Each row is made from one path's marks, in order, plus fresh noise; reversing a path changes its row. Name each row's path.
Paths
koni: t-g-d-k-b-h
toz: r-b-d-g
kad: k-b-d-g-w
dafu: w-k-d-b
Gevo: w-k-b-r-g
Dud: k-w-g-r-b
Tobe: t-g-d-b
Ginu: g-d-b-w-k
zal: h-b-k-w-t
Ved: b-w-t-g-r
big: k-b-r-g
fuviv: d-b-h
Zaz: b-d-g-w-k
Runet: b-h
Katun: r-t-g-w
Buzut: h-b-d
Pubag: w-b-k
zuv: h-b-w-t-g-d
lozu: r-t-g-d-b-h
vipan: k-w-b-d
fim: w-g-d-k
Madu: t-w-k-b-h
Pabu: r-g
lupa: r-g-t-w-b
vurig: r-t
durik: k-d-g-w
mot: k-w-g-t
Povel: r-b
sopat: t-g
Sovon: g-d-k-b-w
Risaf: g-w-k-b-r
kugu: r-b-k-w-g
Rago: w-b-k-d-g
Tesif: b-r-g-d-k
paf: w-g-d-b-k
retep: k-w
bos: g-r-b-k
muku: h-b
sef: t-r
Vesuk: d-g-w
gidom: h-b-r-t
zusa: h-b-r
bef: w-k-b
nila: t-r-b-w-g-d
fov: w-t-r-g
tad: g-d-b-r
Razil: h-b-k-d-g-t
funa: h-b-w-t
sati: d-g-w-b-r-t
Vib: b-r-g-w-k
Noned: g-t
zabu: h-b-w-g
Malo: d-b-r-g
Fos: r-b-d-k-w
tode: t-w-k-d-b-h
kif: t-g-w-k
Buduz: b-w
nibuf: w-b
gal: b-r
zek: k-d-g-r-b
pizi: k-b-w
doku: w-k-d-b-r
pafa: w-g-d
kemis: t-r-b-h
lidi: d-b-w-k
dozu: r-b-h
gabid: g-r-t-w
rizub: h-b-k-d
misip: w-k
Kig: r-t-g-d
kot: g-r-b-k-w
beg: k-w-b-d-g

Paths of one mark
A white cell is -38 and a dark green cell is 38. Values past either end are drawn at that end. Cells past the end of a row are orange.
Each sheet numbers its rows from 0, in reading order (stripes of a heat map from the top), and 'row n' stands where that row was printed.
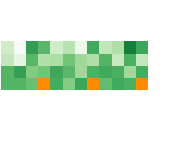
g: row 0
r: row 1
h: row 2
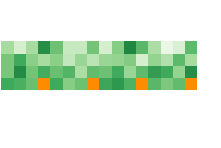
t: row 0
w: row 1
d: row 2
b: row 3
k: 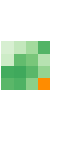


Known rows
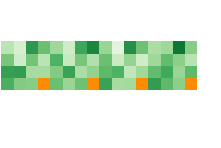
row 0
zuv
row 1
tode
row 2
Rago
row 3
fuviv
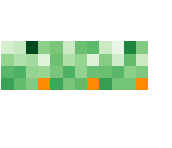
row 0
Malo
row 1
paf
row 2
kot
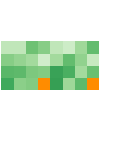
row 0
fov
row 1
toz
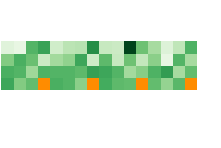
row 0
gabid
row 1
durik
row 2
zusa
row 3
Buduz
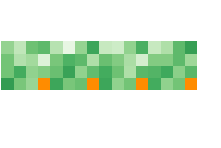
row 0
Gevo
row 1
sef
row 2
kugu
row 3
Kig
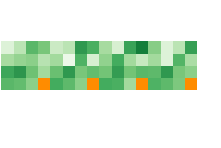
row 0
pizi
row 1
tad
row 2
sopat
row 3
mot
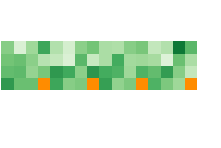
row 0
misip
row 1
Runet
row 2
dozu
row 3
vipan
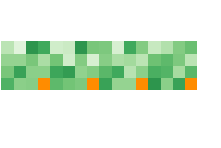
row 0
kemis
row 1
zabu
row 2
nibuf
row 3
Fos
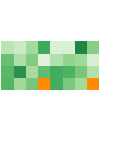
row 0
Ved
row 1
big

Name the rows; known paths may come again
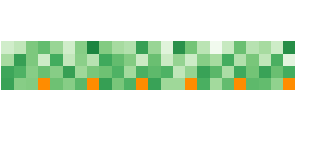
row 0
kad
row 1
Madu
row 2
doku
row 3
Rago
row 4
gal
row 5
zek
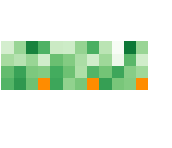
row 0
Vesuk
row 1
kugu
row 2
bos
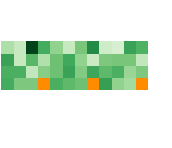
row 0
rizub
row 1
Tobe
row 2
nila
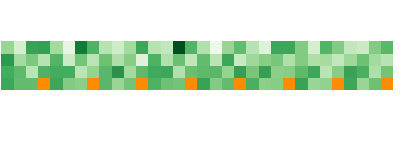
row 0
zal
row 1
Razil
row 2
Ved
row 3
muku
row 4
Vib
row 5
kemis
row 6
nibuf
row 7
Povel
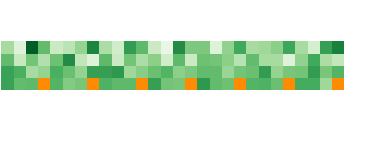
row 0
gidom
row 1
lupa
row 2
funa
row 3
kot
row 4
misip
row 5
sati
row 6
sopat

